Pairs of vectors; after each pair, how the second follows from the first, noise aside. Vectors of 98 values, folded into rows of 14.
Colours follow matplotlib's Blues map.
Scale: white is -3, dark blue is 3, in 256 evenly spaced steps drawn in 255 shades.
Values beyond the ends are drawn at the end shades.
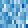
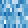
shuffled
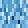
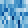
sign-scrambled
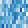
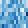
sign-scrambled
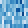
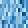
sign-scrambled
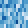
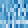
shuffled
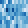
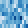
reversed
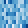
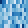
reversed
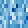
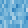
shrunk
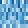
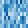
shuffled
